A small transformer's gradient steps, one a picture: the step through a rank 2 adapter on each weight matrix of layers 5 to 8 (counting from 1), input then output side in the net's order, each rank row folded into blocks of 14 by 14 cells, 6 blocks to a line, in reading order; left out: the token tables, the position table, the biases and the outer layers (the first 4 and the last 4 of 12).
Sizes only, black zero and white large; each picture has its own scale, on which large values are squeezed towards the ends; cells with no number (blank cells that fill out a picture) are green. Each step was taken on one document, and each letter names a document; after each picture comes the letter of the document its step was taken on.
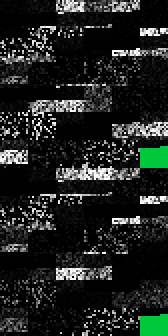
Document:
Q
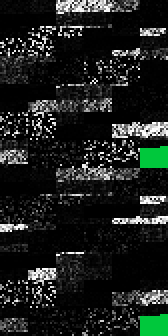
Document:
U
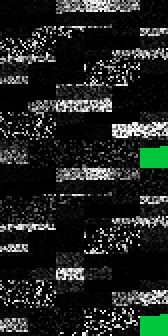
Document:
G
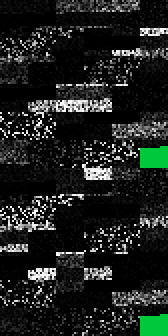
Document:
G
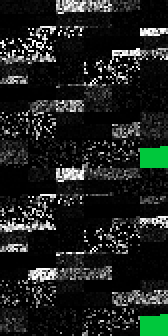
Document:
Q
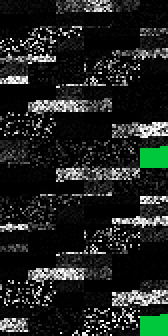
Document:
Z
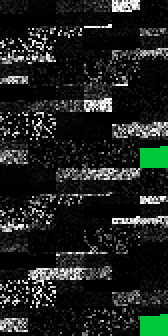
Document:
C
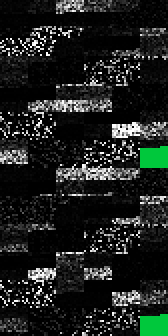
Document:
G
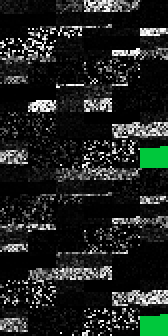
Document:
C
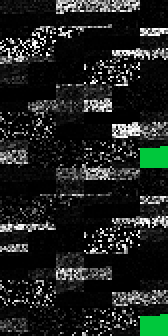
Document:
G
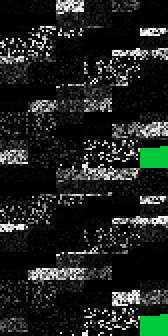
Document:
U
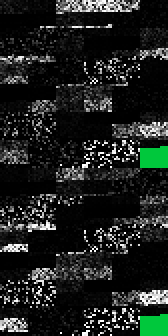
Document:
C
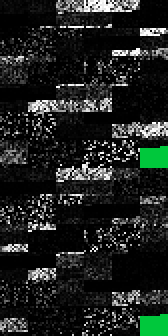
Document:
U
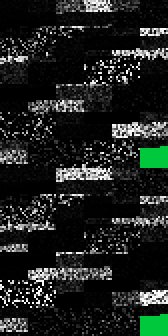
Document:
G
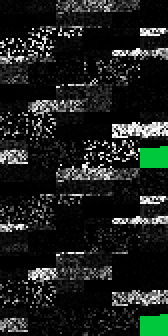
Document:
U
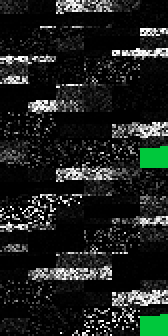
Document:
Z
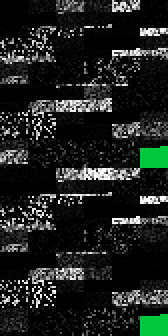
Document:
Q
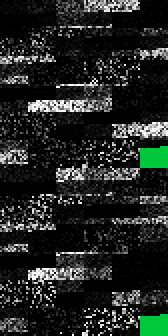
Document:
U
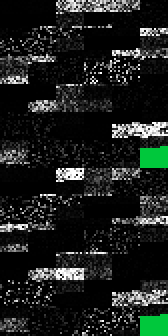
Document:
Z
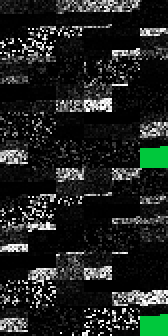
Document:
C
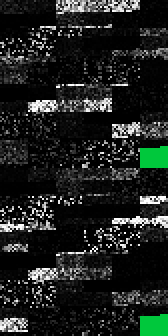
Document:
U
